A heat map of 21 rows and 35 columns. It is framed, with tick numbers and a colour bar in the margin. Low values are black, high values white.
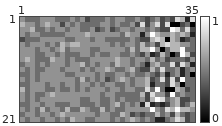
Mirror symmetry: none. Seam: vertical, 70% of the way across, the left part calmer. Average level on the scale: 50%.
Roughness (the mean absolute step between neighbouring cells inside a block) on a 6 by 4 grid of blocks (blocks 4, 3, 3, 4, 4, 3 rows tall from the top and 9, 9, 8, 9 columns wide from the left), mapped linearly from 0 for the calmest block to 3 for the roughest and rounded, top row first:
0 0 1 3 | 0 0 1 2 | 0 0 1 3 | 0 1 1 2 | 0 0 1 2 | 1 0 1 2
